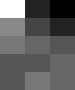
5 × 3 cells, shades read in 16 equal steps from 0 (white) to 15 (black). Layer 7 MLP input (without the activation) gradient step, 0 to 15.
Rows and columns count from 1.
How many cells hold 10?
4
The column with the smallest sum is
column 1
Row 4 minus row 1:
10 -3 -6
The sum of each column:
35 51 56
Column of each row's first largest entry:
3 3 3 1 1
